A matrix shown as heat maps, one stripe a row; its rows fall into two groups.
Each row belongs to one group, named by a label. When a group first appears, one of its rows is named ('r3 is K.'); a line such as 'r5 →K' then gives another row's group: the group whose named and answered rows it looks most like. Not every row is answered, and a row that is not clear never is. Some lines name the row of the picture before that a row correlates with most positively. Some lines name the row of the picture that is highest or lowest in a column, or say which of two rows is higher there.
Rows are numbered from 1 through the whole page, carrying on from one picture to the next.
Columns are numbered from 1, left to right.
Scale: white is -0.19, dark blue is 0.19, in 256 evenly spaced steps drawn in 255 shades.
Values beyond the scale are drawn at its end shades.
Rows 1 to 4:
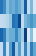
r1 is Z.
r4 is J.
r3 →Z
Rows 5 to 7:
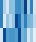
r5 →Z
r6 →Z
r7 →J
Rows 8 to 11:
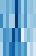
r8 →Z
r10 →J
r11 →J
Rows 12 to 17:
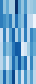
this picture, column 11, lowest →13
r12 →Z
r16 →J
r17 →J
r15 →J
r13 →Z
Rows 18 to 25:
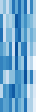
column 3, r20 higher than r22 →No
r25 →Z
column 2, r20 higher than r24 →No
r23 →Z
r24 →J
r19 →Z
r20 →Z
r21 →Z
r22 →Z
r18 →J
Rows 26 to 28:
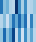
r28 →J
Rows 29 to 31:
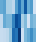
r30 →J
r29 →Z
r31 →J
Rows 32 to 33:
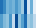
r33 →Z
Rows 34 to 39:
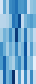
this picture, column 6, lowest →39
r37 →Z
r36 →Z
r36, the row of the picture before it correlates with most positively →33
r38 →Z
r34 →J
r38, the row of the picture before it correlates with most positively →32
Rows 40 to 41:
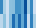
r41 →J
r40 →Z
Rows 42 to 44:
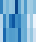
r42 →Z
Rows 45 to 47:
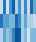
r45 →J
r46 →Z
